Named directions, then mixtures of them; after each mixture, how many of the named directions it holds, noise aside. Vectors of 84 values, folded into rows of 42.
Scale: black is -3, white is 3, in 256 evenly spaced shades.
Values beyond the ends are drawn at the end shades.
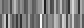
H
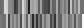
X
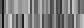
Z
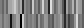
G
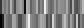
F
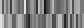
one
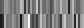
three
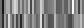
three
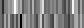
three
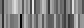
two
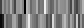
one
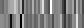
one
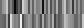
three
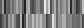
three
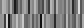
three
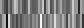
two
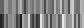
three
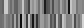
two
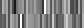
three
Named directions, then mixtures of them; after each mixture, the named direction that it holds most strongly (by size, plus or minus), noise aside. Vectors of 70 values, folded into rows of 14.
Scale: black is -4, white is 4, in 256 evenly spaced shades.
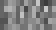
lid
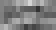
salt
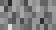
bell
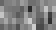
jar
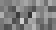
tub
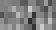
jar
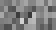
tub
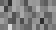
bell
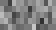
bell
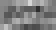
salt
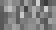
lid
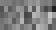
jar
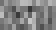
tub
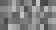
lid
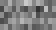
salt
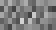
tub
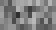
tub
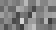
tub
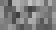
tub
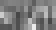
jar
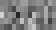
tub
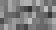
salt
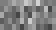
tub
